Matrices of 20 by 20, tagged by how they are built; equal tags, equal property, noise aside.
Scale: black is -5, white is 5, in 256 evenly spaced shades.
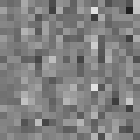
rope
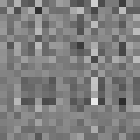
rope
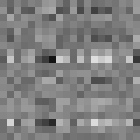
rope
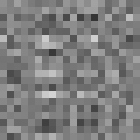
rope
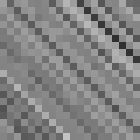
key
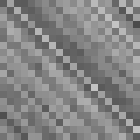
key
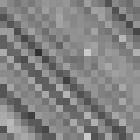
key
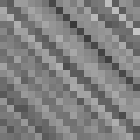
key
